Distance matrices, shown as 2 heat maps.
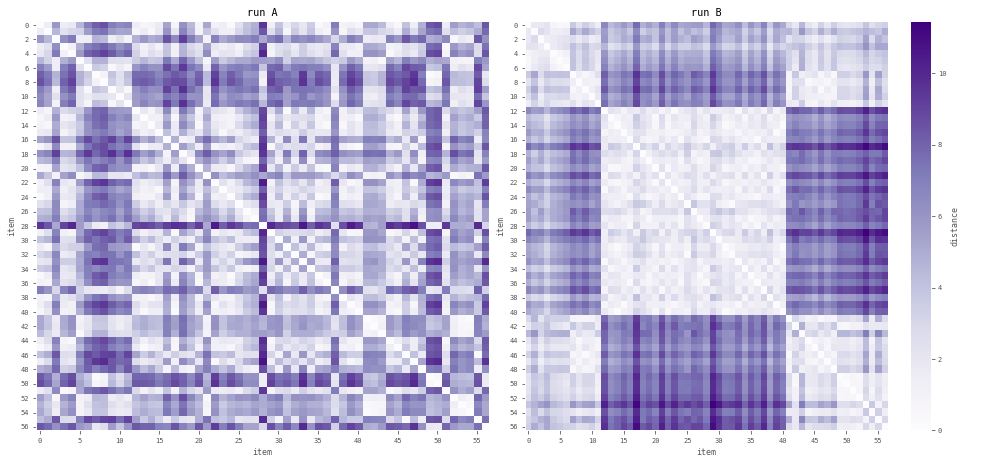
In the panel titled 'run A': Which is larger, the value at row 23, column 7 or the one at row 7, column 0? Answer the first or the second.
the second
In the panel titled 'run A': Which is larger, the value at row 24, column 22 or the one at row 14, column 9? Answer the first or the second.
the second
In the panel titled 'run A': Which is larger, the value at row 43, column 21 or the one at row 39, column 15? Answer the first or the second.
the second
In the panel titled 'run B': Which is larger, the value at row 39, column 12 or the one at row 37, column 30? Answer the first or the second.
the second
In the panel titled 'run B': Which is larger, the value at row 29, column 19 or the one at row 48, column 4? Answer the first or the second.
the second
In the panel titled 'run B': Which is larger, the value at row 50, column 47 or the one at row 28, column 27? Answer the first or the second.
the first
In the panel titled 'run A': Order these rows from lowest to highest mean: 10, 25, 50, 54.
25, 54, 10, 50
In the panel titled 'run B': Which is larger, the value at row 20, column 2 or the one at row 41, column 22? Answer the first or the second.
the second
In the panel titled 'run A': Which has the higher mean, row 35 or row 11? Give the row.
11
